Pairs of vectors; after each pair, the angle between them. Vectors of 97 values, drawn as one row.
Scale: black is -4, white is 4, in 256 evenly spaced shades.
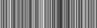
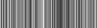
nearly parallel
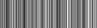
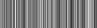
partly aligned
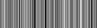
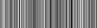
partly aligned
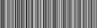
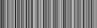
nearly parallel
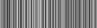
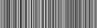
nearly parallel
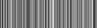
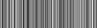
partly aligned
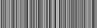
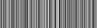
nearly parallel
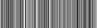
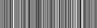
orthogonal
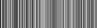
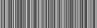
partly opposed
